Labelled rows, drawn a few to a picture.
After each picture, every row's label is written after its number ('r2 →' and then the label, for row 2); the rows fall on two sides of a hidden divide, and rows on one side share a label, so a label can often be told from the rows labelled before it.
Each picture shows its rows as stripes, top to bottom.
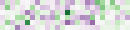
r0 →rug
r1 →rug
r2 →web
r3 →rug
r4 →rug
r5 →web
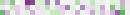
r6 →web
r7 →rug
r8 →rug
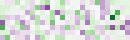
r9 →rug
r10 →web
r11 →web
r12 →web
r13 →rug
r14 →web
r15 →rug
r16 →rug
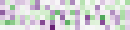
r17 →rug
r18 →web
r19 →rug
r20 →rug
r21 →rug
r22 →rug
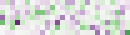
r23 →rug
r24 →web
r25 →web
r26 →rug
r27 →web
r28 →web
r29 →web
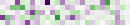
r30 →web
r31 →rug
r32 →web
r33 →rug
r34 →web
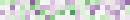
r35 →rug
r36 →web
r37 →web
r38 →web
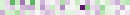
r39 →rug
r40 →web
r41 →rug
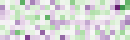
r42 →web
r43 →rug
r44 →rug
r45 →rug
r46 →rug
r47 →web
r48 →rug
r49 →web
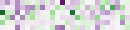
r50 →rug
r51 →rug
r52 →web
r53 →rug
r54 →web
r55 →web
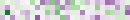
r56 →web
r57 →rug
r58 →rug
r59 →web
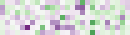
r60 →web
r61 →rug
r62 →rug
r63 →web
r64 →rug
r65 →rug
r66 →rug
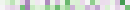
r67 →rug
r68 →web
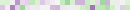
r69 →web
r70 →web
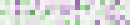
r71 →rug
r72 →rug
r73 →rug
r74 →web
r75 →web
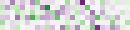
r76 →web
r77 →rug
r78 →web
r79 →rug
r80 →web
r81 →rug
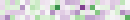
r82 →rug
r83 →rug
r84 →rug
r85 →web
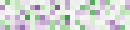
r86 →rug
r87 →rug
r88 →rug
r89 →web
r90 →web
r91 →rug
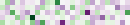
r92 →rug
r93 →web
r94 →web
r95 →rug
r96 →web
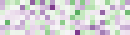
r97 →rug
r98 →rug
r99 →web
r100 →web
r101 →rug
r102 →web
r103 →rug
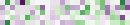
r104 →rug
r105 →rug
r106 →rug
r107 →web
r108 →rug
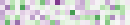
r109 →web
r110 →web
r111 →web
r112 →rug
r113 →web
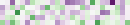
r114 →rug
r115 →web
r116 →rug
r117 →web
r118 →web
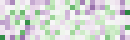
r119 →web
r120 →web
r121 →web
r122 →web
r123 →rug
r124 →web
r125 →web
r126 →web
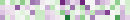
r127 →web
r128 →web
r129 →web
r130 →web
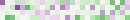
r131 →rug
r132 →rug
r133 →web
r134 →rug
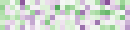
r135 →rug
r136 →rug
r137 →rug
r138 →rug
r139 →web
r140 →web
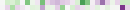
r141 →rug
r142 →web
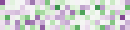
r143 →rug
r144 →rug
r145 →rug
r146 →web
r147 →web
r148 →web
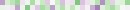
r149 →rug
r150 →web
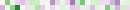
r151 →rug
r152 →rug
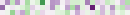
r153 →web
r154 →rug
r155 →rug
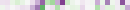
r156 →web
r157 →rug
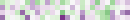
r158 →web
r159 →rug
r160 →rug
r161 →rug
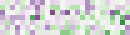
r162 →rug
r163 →web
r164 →rug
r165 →rug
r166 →rug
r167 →web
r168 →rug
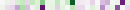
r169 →web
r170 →web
